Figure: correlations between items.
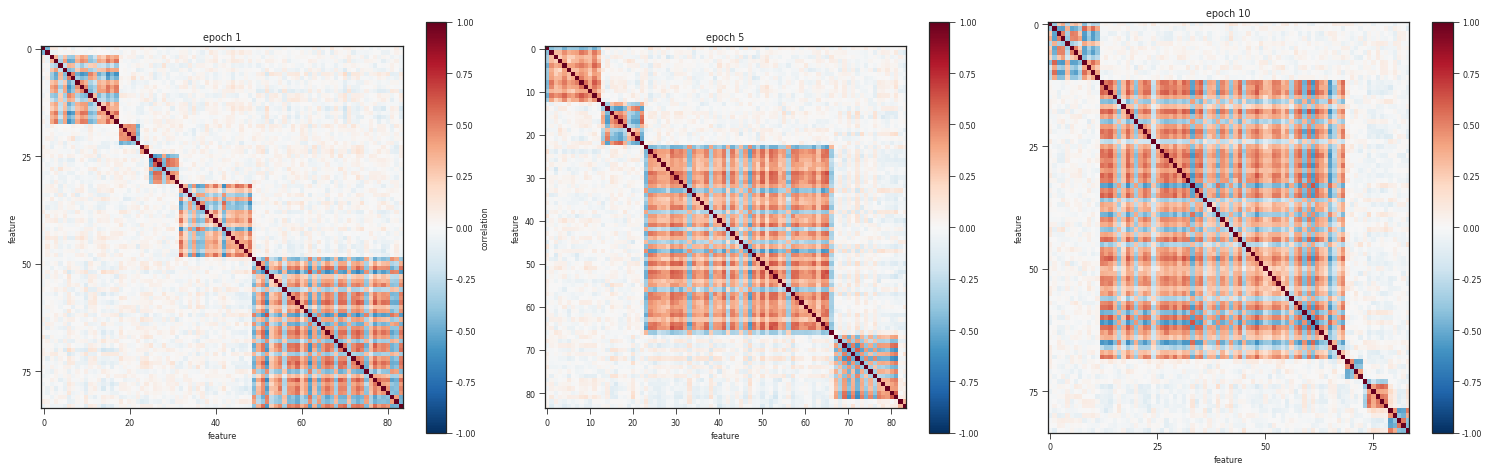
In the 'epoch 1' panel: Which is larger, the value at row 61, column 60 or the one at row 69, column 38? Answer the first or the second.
the first
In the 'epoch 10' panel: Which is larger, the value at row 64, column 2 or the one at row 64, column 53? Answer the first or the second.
the second
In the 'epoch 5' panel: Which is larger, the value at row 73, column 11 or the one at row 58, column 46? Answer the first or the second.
the second
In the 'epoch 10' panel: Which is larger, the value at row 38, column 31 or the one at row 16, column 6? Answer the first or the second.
the first
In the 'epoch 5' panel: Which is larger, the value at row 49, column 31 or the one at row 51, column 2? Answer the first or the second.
the first
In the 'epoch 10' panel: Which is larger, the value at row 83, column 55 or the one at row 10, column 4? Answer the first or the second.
the second
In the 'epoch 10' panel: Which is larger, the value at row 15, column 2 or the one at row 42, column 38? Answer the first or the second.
the first
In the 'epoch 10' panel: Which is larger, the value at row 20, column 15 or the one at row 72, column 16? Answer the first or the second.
the second
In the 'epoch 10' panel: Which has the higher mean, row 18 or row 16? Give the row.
18
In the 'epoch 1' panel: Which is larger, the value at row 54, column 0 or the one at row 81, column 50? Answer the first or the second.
the first
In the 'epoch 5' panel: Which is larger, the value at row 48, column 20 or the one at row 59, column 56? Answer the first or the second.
the first
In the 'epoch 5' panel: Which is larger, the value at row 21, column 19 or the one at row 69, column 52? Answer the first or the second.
the first
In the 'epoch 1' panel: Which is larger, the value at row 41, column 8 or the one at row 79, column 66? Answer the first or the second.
the second
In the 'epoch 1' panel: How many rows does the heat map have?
84
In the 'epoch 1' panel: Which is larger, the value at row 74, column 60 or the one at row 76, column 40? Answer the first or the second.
the first
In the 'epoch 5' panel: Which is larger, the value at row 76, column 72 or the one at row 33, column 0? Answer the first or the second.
the first
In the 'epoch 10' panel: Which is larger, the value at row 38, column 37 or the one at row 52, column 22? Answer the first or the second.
the second
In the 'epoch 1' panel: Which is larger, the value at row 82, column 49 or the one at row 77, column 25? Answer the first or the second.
the first
